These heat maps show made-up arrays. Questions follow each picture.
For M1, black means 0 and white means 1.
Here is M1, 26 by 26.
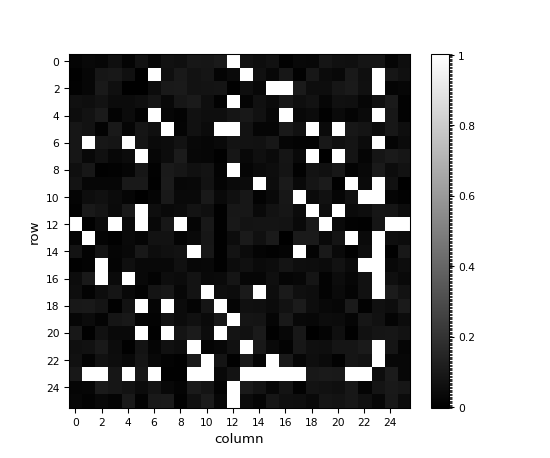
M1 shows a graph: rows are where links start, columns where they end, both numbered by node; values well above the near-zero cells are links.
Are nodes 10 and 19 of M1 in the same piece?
no
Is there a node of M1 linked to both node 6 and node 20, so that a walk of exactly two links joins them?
no
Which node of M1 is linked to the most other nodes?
node 23
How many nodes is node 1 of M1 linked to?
3
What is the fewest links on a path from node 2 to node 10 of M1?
2
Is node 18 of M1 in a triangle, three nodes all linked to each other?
yes
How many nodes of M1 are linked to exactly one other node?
6
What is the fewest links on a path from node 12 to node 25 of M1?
1
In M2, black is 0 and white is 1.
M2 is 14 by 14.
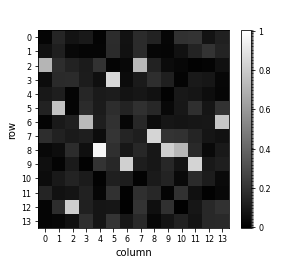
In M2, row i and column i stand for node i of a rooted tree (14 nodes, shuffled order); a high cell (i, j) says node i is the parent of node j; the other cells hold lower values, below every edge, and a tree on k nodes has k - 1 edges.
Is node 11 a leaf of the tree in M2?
yes
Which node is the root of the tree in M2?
12
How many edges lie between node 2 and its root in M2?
1
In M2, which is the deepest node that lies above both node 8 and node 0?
2
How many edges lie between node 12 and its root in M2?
0
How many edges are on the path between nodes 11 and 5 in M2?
4
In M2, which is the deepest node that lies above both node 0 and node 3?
2
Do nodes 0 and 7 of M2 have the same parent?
yes
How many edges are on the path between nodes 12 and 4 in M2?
4
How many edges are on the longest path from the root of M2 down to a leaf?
8
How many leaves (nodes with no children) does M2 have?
6
